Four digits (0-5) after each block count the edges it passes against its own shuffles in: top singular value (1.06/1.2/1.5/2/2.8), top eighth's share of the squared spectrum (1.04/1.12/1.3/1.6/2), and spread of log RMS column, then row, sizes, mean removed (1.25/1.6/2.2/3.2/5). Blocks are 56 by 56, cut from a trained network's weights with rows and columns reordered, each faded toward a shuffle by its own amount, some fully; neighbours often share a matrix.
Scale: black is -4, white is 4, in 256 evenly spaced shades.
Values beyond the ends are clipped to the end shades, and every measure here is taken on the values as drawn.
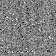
1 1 0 1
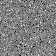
0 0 0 0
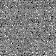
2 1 1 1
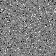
0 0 0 0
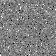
0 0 0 0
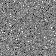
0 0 0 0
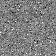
0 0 0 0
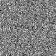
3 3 1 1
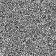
1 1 0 0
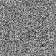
3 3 0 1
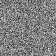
0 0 0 0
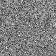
1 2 0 0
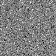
0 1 0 0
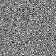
3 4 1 2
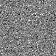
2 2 0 1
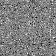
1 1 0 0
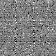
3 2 2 0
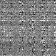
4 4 3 1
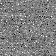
1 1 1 0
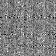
2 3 0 2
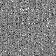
1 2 0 1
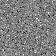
0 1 0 0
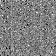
1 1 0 1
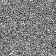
2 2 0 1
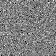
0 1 0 0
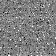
2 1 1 0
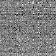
3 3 2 0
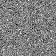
0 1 0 0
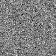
1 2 0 1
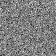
0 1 0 0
